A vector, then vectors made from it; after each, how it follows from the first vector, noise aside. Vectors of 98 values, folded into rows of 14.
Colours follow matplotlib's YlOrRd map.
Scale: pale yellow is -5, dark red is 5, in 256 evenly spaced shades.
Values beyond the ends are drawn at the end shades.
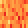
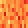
copied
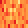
wrapped around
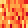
scaled up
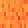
shrunk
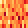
scaled up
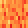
copied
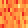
reversed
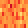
wrapped around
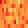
wrapped around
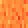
shrunk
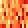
scaled up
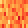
copied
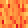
wrapped around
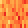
copied
